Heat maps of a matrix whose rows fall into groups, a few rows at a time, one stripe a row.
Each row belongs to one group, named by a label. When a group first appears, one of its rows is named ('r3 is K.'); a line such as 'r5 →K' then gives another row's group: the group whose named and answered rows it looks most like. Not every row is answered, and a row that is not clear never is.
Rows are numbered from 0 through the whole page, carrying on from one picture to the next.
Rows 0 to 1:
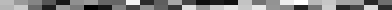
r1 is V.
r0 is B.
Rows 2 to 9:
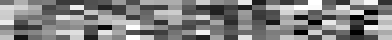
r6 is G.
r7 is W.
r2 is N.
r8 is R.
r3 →B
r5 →R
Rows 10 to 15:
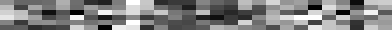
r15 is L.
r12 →N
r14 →W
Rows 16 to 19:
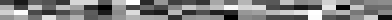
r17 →V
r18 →B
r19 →N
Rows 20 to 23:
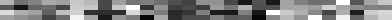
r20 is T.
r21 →L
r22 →W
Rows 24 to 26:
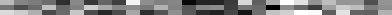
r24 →B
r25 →T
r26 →B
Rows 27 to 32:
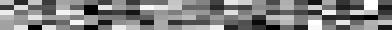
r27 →V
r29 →V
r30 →R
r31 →L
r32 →N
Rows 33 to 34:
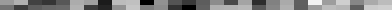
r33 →L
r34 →L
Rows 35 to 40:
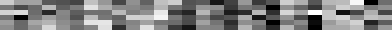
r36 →T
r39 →T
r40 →T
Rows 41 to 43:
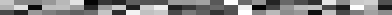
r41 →V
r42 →N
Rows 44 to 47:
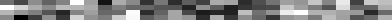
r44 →L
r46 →B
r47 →G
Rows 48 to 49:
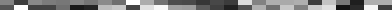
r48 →W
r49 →N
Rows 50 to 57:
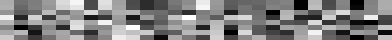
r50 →R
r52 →T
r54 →R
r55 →G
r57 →G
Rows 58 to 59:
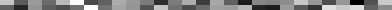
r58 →G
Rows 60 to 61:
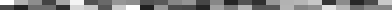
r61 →L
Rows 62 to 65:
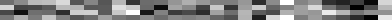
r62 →R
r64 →L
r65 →R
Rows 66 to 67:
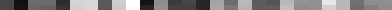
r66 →L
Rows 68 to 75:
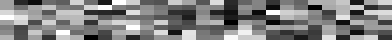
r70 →W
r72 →N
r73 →W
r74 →V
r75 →V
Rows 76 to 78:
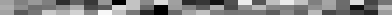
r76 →B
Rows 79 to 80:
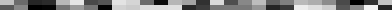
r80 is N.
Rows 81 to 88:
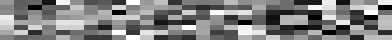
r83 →V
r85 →T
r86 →V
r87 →N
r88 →W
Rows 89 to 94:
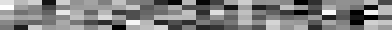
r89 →V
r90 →G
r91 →V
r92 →R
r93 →W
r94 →W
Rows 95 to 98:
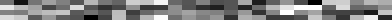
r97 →R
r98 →N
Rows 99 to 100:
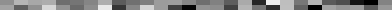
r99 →R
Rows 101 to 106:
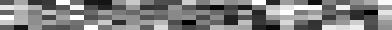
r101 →V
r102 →B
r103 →R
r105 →T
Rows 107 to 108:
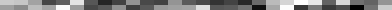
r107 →B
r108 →R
